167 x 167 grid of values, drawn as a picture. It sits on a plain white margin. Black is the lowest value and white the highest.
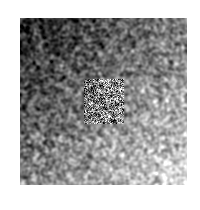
Average level on the scale: 50%. Stripes: none. Slope: up to the bottom right. Odd patch: rougher, in the centre. Mirror symmetry: none.
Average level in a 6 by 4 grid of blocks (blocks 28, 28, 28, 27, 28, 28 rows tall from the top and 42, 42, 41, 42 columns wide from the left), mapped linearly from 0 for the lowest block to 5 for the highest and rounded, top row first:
0122 / 1123 / 1233 / 2234 / 2344 / 3345
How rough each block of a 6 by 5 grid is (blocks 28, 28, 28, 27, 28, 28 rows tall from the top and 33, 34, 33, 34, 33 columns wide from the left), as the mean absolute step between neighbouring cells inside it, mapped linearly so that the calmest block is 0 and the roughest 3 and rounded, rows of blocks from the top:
0 0 0 0 0
0 0 0 0 0
0 0 3 0 0
0 0 3 0 0
0 0 0 0 0
0 0 0 0 0
